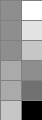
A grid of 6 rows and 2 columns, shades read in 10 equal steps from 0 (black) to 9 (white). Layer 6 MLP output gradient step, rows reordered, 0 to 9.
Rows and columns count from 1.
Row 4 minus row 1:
1 -4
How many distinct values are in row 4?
2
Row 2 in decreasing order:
8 5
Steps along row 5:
down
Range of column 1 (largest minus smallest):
2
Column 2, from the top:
9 8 7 5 4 0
